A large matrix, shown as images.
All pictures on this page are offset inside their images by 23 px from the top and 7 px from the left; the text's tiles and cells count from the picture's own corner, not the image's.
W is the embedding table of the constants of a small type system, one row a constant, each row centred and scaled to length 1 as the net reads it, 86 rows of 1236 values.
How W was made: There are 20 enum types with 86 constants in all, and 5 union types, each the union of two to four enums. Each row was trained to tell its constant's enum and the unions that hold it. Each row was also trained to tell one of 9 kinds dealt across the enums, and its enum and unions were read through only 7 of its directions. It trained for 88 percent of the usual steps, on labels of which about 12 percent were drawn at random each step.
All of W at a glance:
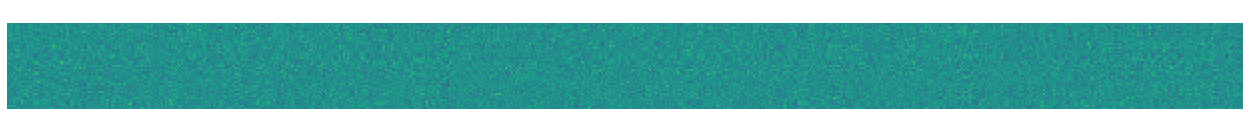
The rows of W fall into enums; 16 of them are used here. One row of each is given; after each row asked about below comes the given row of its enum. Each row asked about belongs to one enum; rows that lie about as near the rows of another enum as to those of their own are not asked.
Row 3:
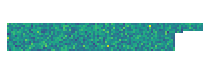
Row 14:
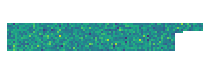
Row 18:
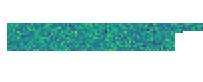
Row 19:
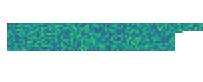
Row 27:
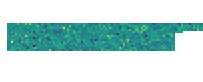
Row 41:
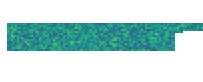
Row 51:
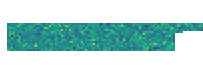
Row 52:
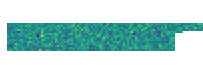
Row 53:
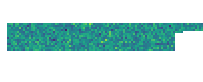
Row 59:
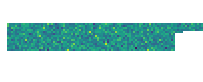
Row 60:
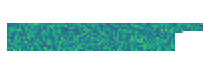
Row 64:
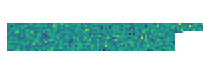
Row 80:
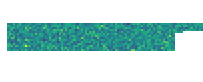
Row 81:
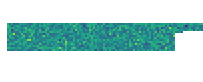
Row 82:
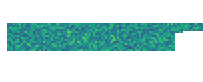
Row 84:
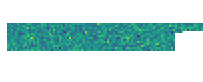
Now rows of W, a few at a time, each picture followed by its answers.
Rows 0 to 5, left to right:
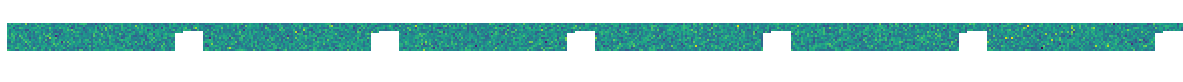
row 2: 84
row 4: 3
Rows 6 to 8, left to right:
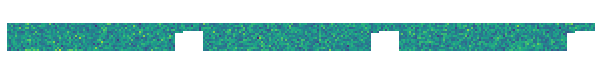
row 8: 52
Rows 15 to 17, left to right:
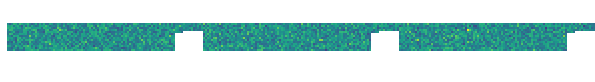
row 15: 41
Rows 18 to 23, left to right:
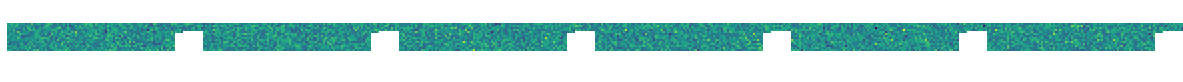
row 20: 82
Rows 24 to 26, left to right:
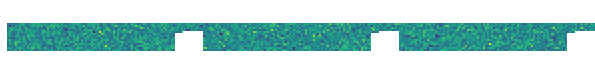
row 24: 60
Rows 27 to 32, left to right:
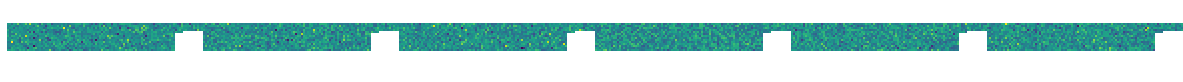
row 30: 52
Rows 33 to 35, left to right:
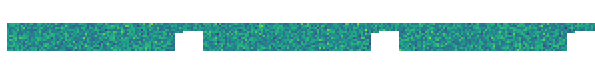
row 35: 52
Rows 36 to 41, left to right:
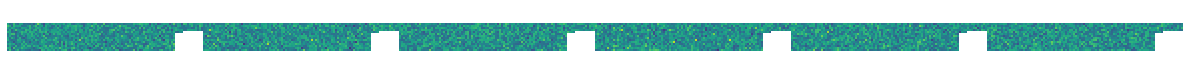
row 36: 51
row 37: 52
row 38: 3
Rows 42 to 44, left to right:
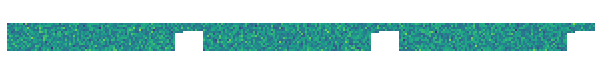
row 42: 82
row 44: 41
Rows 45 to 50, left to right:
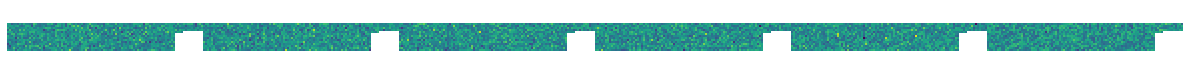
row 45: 3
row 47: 84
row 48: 51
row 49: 82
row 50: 3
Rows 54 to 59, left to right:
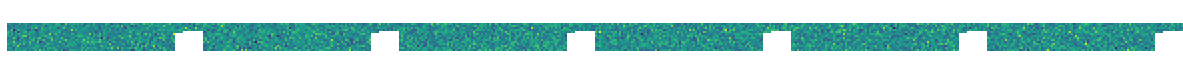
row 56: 82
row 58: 80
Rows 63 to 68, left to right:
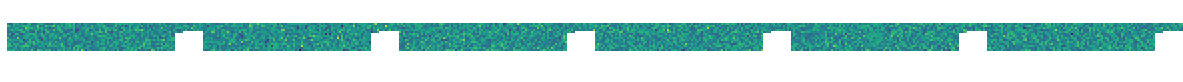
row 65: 18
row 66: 51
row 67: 51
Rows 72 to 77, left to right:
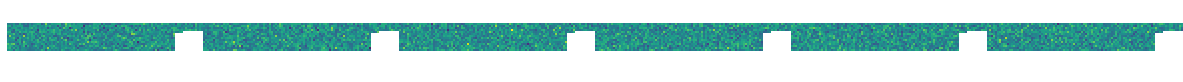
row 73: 52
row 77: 51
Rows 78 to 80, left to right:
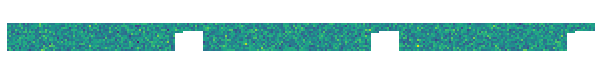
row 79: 41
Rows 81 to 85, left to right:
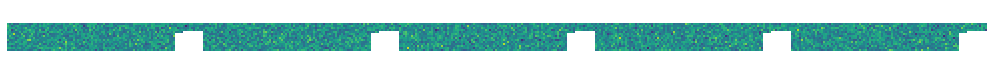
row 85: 3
